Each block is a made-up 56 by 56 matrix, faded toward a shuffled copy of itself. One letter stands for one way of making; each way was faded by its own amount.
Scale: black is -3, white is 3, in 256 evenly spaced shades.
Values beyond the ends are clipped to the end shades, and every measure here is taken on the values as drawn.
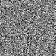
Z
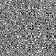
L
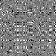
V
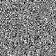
Z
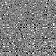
L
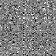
L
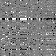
V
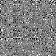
L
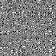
L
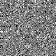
Z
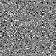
L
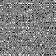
L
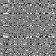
V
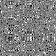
L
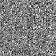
Z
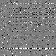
V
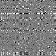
V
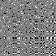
V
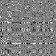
V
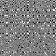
V
